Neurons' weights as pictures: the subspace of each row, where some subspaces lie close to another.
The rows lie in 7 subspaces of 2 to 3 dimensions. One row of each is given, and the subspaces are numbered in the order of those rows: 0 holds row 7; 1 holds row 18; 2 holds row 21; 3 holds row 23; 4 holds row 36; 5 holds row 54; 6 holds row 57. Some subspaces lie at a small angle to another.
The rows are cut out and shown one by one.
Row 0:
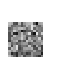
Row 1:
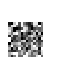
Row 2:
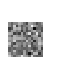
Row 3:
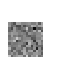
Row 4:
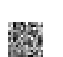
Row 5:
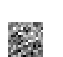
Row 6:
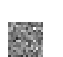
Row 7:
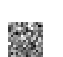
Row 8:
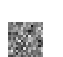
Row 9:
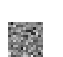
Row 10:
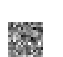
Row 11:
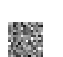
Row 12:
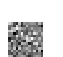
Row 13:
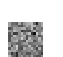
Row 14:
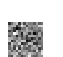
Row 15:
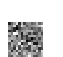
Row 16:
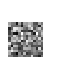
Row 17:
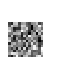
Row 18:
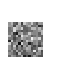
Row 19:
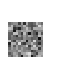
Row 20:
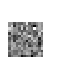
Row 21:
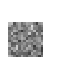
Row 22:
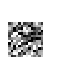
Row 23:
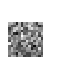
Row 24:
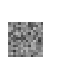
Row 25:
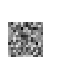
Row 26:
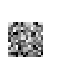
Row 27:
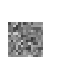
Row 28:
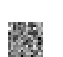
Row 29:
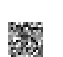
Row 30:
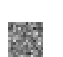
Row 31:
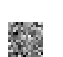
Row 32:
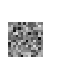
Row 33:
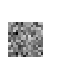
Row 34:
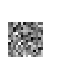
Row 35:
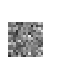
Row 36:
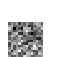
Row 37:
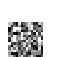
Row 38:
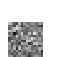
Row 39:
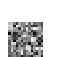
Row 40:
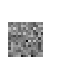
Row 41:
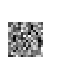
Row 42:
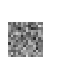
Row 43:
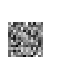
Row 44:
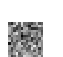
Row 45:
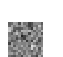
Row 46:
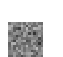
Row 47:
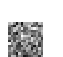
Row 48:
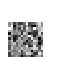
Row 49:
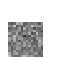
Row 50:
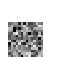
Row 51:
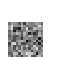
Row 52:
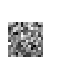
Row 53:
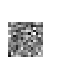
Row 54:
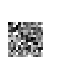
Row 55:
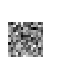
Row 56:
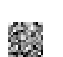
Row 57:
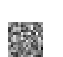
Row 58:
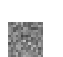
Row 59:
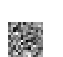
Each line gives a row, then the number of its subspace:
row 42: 0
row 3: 0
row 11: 4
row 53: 2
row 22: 4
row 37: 6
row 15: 5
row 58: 3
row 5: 4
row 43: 0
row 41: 6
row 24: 0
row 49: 6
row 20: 4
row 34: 1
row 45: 0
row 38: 5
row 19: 1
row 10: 1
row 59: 5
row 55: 3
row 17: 6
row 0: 2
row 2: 3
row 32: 1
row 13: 2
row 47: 3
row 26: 2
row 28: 4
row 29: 0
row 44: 3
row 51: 5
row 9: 6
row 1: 6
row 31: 2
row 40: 4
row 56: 2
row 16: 6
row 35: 2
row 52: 3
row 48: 4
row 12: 5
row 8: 6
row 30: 1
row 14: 5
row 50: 1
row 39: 5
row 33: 2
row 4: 4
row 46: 5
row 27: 5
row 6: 0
